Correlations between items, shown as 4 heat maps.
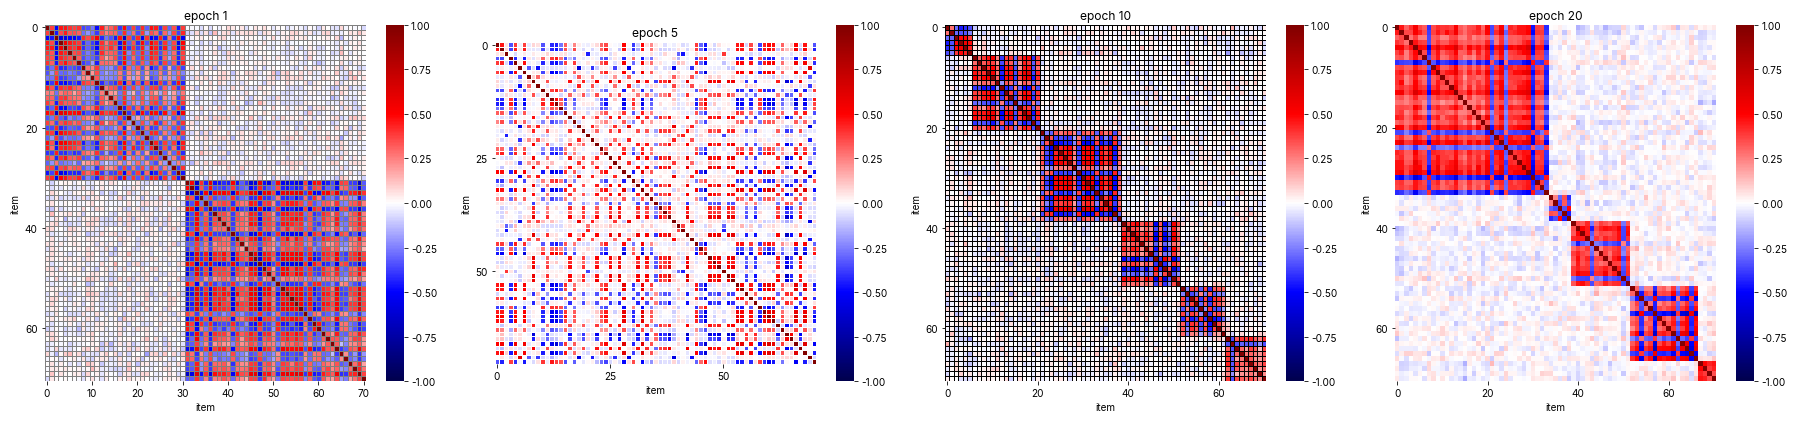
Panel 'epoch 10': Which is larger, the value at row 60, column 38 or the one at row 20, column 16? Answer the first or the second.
the second
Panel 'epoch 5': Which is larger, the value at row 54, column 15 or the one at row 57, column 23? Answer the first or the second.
the first
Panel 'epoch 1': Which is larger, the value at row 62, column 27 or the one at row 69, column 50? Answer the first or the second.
the second
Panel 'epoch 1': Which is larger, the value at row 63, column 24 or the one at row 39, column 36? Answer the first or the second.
the first
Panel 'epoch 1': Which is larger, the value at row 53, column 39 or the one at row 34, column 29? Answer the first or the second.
the first
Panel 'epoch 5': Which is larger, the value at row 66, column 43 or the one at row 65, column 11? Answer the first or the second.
the first
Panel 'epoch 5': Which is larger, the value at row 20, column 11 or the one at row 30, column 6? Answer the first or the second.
the first
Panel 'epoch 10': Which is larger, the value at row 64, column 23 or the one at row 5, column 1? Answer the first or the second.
the first
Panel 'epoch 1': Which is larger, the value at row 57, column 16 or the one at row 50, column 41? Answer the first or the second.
the first
